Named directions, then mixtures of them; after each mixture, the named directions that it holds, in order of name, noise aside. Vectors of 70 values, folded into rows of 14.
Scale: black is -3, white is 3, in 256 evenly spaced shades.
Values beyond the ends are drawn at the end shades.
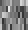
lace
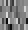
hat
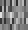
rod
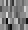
hat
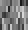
lace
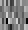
hat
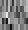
hat, lace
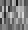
lace, rod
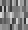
rod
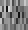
lace, rod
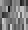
lace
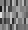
rod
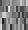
lace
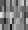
lace, rod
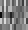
rod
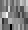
hat, lace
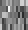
lace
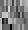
hat, lace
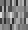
rod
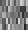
hat, lace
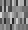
rod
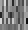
hat, rod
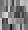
hat, lace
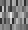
rod
